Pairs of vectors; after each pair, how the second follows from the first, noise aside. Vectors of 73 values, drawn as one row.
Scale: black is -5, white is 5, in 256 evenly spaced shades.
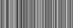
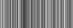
shuffled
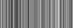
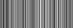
shuffled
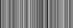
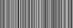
shuffled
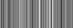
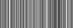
shuffled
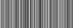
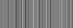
partly zeroed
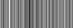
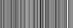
shuffled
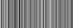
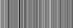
partly zeroed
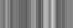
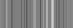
partly zeroed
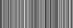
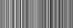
shuffled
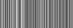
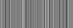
partly zeroed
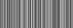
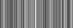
shuffled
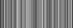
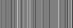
partly zeroed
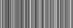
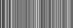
shuffled
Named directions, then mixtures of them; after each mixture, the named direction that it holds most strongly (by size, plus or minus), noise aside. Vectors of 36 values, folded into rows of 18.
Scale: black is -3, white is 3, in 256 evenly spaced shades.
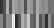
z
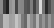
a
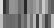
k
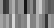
a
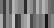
z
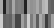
k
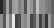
z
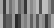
k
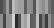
z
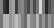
a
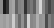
a
